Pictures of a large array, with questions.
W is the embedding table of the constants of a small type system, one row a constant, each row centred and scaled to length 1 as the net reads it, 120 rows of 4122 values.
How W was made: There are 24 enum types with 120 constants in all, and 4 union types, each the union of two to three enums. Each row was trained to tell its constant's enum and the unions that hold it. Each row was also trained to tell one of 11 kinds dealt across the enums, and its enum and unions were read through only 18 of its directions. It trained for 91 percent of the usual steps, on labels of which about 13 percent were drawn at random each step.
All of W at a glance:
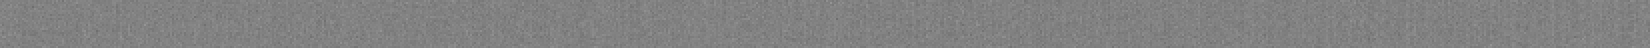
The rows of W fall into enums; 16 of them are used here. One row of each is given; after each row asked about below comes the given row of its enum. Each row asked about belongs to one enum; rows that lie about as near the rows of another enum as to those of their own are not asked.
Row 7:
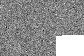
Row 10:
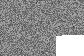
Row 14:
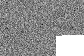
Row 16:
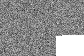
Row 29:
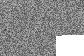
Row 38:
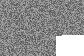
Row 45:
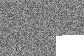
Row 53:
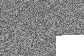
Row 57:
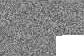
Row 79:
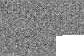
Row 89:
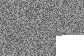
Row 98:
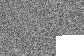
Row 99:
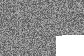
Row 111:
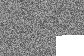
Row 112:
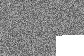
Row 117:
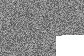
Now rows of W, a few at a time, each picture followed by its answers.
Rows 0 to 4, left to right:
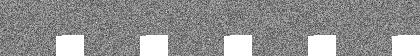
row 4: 10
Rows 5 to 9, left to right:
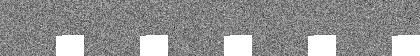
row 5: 45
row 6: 57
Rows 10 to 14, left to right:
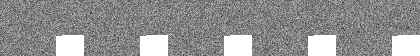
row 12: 112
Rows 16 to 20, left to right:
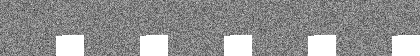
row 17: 10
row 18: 89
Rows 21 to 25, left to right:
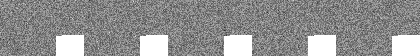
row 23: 38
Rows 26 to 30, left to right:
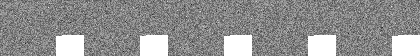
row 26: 57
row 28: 7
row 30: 89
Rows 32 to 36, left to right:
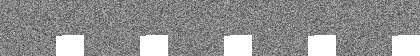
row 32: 29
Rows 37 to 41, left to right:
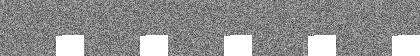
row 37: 45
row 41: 57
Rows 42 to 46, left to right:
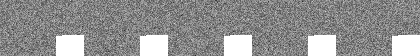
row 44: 53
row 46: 79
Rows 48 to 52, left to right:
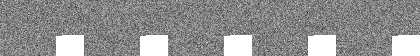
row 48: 16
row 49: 99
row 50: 16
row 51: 14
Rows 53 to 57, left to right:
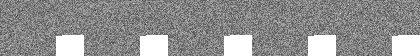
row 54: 57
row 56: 98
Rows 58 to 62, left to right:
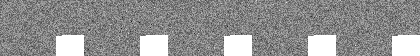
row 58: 10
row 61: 29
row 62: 38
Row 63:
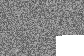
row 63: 98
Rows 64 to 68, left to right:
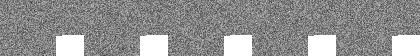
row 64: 10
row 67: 29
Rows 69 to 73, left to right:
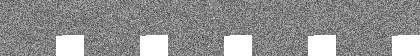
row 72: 89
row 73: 38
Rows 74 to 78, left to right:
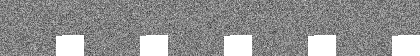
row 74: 79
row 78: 53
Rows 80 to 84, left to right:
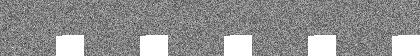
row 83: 99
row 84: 79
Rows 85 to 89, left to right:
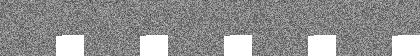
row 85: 98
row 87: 29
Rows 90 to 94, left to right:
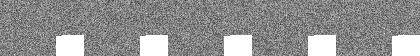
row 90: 29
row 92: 89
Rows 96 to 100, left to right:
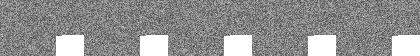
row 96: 112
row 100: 98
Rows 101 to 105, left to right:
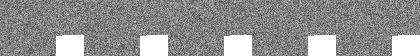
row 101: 53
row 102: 89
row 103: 57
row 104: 16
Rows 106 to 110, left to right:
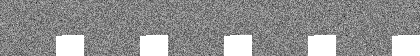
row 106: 10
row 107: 53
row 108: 79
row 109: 112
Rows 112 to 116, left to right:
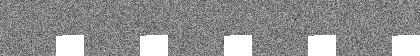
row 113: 14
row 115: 79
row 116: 38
